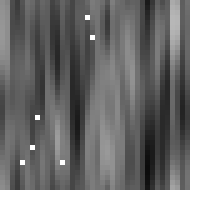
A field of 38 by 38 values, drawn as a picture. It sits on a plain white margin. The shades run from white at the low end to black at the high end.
Lone odd cells: 6, each lower than its neighbours. Ninth with the highest average: bottom right. Grain: streaks running down. Slope: none. Histogram: heavy tails on both sides.
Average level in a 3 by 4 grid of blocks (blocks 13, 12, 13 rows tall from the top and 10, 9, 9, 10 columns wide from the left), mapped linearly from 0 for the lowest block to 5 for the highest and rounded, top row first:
2412 | 3405 | 2215
